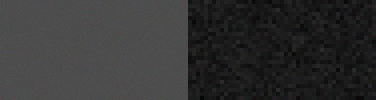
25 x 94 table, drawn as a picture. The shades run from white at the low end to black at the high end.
It is made of 1 by 2 panels. Panel 1,1: high, flat. Panel 1,2: very high, fine-grained, faint in contrast.
